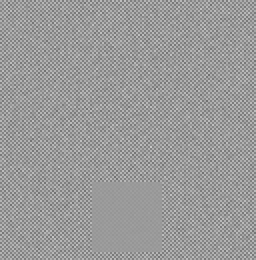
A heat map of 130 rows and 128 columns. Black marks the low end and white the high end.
Histogram: two levels. Odd rows or columns: none. Calmest part: bottom middle. Odd patch: calmer, in the bottom middle. Slope: none. Average level on the scale: 60%. Grain: checkered.
